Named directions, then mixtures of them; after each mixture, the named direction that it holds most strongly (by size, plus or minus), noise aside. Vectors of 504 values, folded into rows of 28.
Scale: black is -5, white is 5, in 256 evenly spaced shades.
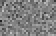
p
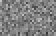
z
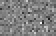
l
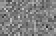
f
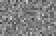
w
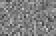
f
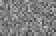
z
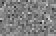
l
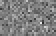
l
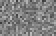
w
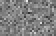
l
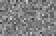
w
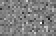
l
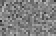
p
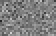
p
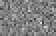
l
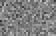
p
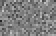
p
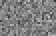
p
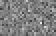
l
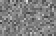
w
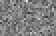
w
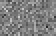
f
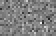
l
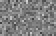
w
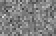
f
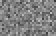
z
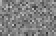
z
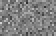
w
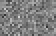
f
